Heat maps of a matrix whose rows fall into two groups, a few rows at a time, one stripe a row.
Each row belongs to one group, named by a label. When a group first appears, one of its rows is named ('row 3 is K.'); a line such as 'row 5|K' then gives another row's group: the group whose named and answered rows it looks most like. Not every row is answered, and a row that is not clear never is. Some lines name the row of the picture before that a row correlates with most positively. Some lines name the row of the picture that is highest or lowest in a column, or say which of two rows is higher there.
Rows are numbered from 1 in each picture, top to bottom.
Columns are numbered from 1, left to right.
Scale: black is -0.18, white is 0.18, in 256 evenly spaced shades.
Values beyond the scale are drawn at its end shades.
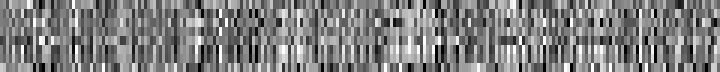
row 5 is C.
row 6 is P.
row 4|P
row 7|P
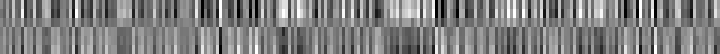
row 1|P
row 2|P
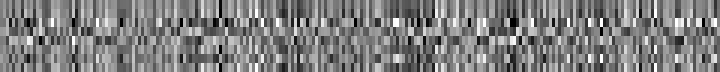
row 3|C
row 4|C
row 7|C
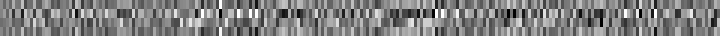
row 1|P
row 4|P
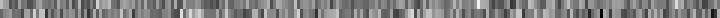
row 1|C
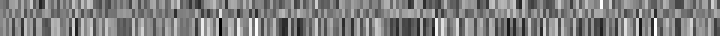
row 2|P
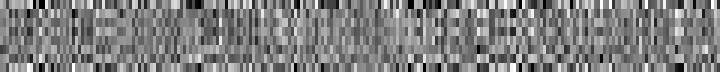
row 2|C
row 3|P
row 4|C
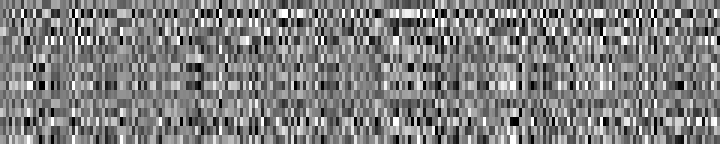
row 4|C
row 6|P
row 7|C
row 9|P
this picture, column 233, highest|14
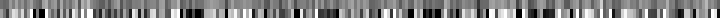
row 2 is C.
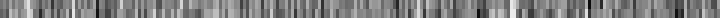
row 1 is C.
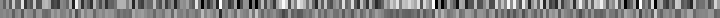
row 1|P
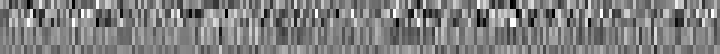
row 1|C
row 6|P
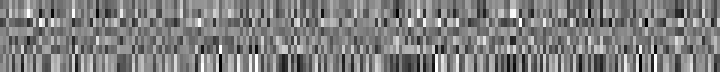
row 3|C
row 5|C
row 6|P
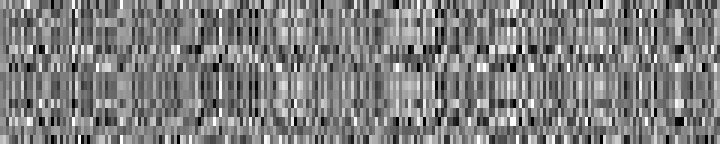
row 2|P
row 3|C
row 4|P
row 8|C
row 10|P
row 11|P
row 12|C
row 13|P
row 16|C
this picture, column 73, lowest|8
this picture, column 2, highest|16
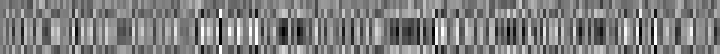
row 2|P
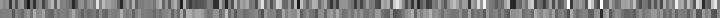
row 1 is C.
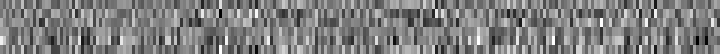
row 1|P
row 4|C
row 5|C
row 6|P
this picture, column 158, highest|3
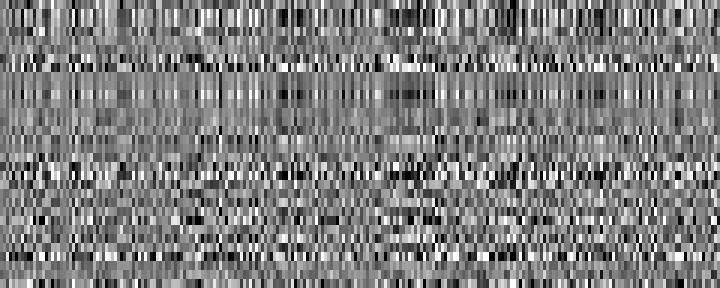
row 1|C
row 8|P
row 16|P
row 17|P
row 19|C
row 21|C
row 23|P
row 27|P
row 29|C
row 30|P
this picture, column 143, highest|26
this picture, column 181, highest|8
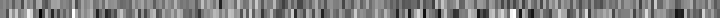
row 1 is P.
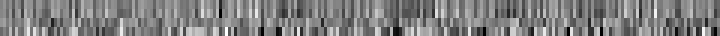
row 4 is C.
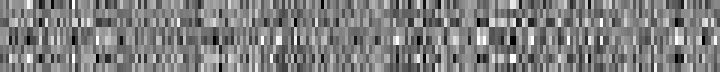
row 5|C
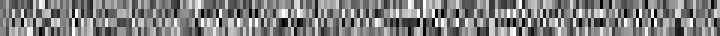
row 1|C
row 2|P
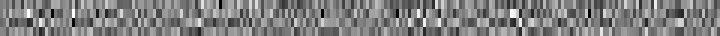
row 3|C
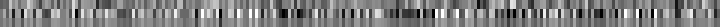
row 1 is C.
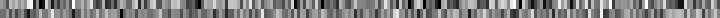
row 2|C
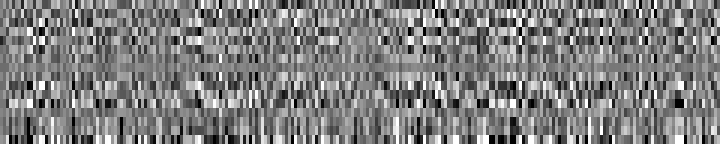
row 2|P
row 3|C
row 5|C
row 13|P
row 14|C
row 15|C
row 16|C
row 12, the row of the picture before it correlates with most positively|1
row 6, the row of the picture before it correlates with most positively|1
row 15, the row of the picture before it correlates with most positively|2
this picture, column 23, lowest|16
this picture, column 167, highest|12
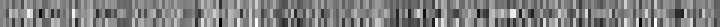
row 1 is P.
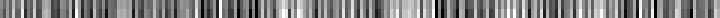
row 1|P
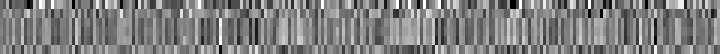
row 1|C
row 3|P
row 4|P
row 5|P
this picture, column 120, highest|6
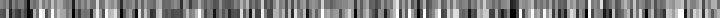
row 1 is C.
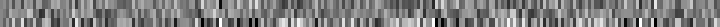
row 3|P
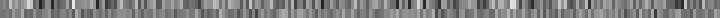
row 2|P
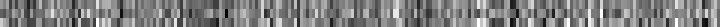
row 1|C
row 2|C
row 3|C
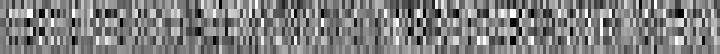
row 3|C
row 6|P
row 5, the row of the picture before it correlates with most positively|1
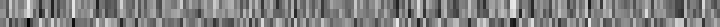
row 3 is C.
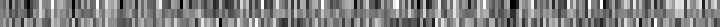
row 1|C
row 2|C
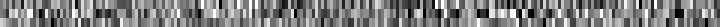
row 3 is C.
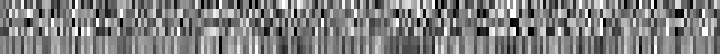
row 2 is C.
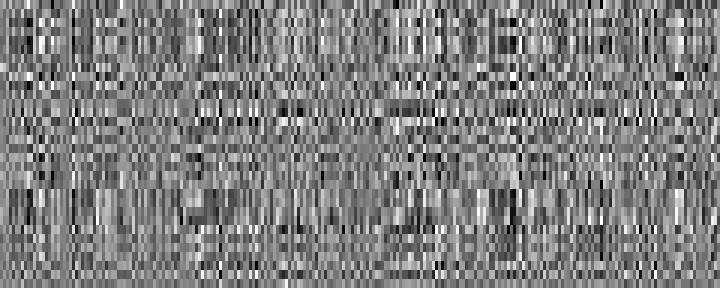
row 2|P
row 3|C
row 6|C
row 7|P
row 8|C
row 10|C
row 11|P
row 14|P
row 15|C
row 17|C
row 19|P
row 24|C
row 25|C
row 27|C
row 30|P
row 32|P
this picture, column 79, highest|18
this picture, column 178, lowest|9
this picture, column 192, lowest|14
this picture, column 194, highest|14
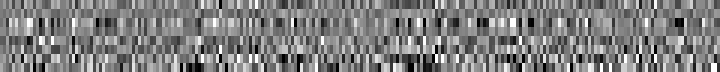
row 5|C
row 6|P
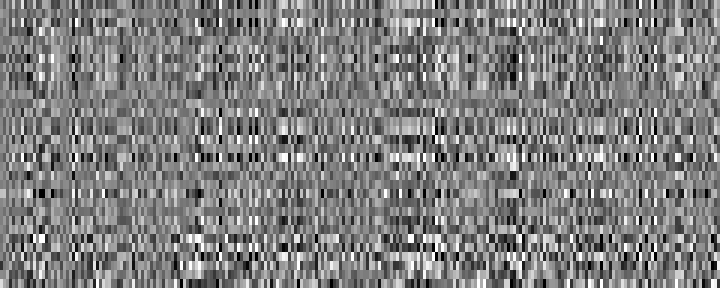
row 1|P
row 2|C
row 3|P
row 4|C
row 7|C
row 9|C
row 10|C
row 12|C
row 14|P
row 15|P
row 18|P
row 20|C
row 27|C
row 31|C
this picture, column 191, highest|27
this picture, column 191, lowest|22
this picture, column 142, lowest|22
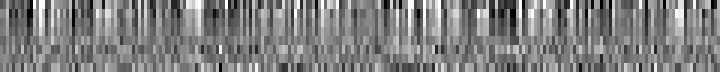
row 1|C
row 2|C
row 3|C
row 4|C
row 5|C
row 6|P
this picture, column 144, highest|1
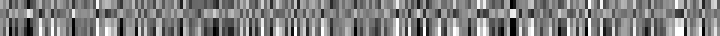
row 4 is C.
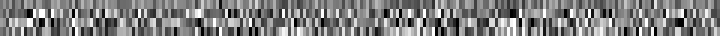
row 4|P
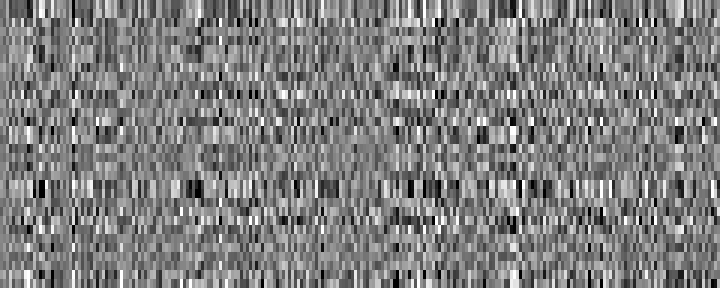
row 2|C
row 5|P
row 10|C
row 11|P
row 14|C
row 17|C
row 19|C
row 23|P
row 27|P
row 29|C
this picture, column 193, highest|21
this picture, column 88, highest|14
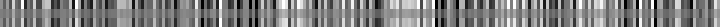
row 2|P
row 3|P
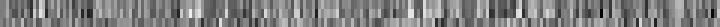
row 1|C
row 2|C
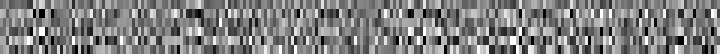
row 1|C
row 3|P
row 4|C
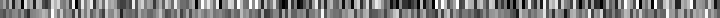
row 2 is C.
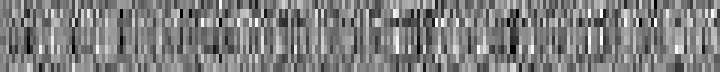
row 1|P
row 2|C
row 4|C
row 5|C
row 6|C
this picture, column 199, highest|1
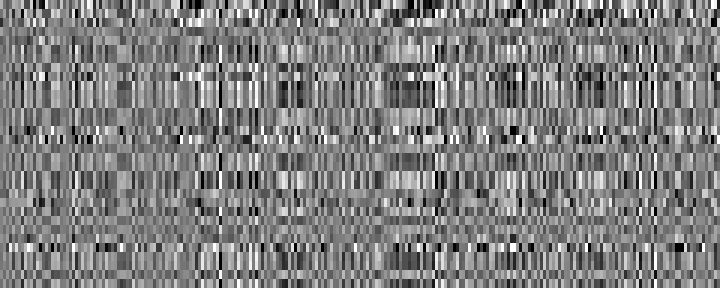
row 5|C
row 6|P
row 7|P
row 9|C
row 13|P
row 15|C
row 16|C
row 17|P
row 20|P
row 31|P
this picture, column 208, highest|1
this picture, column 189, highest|23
